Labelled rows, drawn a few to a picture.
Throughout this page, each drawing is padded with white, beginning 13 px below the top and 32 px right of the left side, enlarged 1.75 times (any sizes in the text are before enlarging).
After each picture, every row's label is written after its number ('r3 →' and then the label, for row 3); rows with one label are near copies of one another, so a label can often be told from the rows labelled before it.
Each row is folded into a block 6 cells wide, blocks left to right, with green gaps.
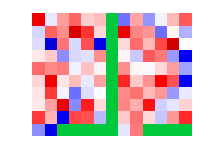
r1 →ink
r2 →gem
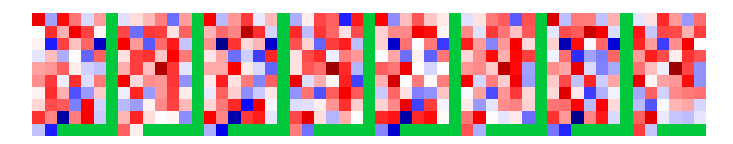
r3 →ink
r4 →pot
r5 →ink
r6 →pot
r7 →ink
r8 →pot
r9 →ink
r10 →pot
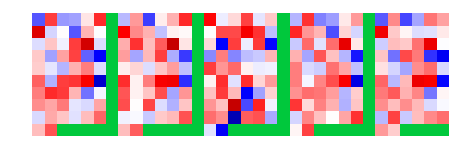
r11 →gem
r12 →gem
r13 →ink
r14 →gem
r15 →gem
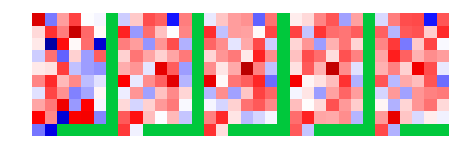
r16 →ink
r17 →pot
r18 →pot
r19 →pot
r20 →pot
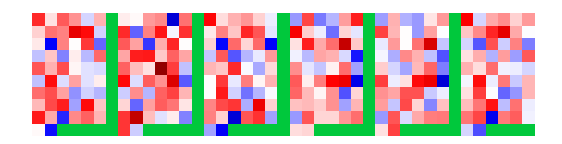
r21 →ink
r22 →pot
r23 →ink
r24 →gem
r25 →gem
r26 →ink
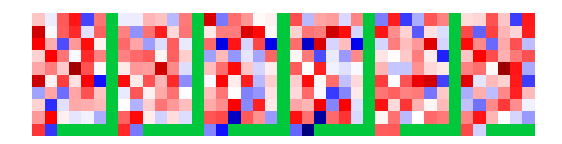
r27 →pot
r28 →pot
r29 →ink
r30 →ink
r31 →gem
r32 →pot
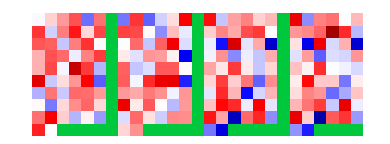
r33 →pot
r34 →gem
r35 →ink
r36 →ink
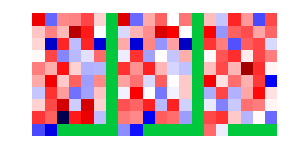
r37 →ink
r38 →ink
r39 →pot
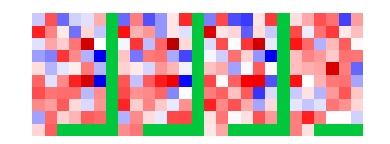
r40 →gem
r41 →gem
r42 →gem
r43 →pot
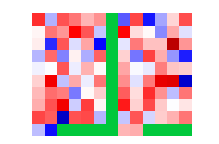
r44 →ink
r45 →gem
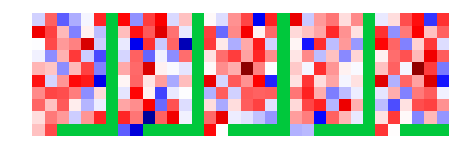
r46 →gem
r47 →ink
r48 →pot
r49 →ink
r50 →pot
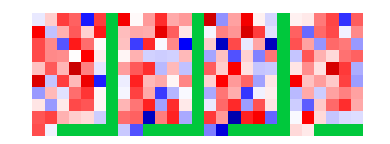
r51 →pot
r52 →ink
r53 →ink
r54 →pot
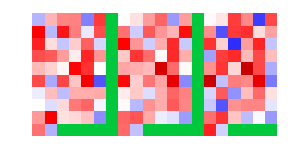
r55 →pot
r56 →pot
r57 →pot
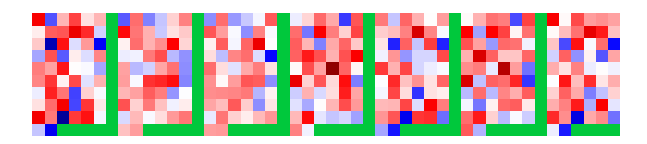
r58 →ink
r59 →gem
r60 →gem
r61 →pot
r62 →ink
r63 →pot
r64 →ink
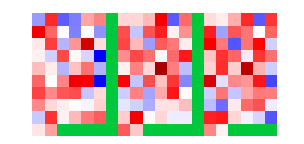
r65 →gem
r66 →pot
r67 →pot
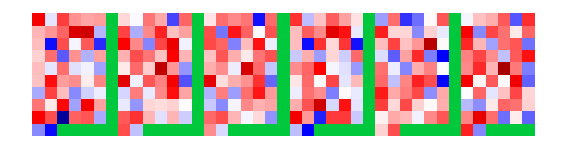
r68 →ink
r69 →pot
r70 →pot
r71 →ink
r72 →gem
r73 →pot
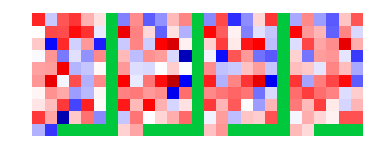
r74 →ink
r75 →gem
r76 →gem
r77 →gem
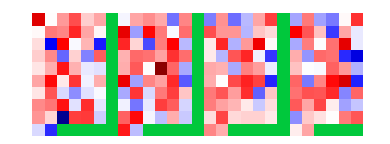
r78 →ink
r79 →pot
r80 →gem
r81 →gem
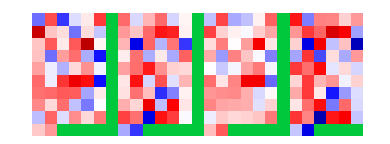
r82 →gem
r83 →ink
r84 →gem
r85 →ink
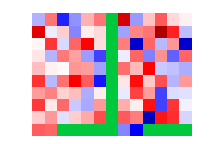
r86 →gem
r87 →ink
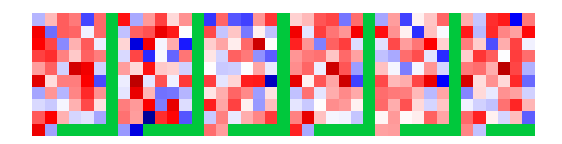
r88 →pot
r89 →ink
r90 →gem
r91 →pot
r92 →gem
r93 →pot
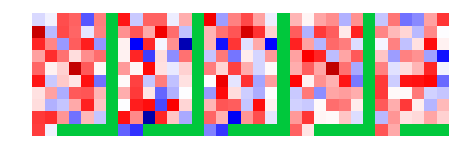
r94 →pot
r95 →ink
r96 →ink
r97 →pot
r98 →gem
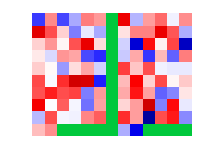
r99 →gem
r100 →ink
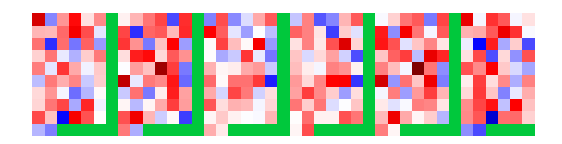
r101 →ink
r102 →pot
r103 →gem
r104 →gem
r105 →pot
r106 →ink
